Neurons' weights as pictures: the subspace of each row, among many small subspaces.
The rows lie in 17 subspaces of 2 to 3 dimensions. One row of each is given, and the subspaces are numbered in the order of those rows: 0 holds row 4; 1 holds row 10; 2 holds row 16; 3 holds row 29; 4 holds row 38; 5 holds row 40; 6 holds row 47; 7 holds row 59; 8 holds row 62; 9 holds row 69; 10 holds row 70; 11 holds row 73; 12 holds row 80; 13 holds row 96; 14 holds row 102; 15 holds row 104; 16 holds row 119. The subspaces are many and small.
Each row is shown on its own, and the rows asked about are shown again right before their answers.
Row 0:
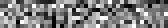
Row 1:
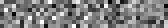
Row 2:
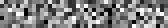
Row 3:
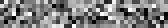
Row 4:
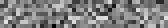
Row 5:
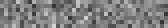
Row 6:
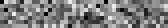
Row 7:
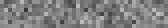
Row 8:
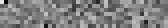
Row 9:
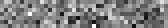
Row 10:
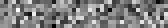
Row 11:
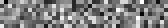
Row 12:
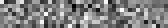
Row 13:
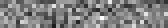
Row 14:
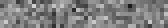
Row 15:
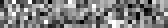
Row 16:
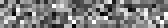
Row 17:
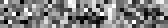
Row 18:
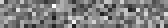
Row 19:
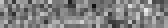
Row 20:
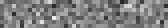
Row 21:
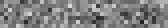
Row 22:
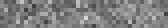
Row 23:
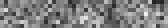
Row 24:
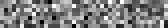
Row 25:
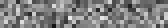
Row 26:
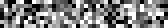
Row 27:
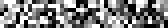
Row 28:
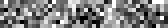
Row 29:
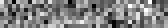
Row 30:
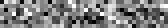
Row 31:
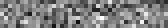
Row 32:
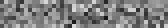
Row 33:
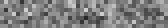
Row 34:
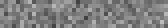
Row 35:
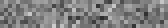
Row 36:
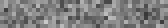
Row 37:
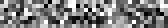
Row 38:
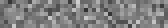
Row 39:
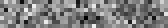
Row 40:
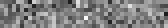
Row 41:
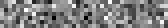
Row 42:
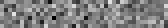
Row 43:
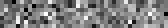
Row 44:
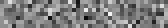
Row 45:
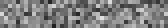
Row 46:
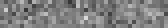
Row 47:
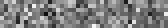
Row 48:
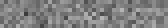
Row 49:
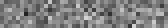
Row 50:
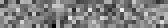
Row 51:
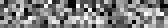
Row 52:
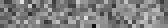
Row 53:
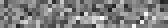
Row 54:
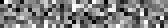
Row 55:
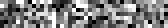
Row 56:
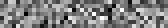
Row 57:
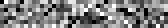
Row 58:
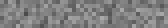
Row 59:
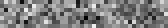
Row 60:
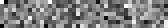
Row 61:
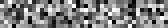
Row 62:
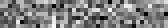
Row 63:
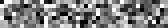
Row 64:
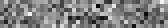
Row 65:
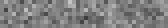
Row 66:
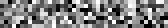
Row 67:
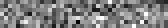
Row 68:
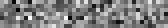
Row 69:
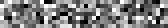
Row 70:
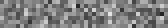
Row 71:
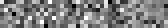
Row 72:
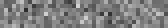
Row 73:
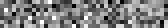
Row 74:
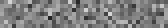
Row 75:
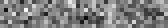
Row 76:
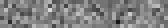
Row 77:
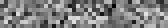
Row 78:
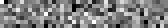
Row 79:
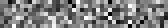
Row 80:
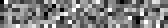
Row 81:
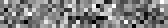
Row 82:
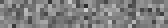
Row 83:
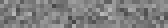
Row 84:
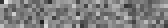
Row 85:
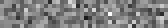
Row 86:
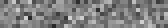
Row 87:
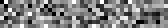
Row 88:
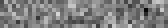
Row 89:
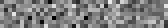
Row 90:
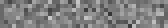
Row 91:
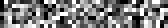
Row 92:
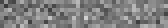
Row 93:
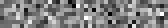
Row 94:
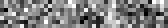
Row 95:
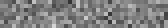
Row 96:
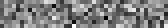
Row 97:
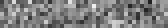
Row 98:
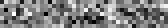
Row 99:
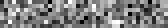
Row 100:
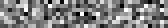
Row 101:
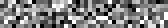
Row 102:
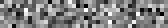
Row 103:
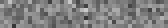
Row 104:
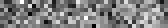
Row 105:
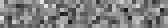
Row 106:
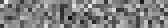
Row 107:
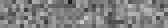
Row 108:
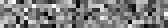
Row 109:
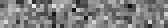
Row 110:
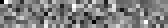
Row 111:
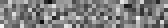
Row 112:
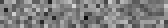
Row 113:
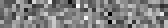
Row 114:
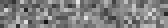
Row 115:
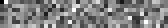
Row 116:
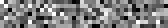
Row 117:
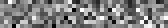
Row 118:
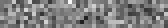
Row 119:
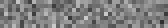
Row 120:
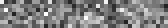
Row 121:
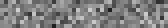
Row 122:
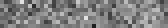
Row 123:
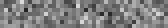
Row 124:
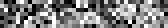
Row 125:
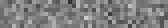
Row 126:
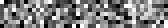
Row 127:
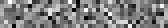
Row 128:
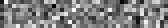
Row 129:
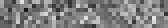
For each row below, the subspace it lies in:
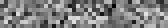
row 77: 0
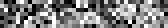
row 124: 7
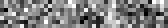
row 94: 1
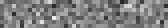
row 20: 12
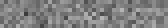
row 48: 4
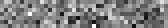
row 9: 15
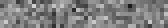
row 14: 15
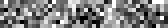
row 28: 1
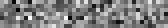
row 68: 3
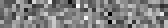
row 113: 0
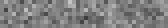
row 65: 5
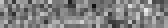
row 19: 3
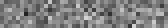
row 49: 4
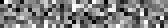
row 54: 12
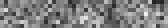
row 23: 1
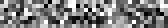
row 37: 0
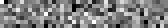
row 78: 12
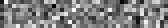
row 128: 12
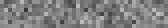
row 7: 16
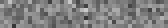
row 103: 14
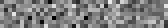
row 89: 13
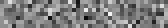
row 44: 4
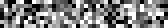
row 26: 2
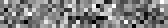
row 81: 7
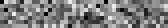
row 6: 11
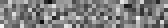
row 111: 9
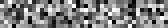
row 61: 14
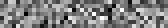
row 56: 10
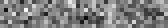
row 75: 5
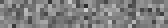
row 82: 14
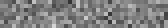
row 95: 0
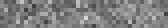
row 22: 7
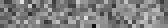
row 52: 15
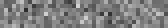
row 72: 16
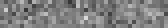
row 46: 5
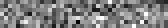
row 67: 8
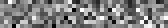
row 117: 14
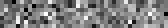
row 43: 6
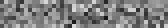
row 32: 13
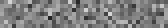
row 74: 4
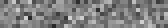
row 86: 3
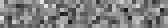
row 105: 12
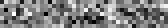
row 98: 2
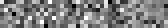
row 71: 13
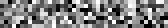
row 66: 14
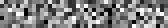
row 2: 14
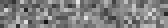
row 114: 6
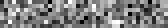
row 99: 3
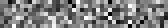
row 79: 10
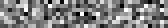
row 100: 8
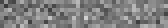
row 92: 6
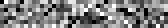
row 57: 11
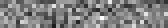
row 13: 8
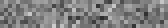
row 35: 7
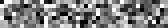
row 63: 9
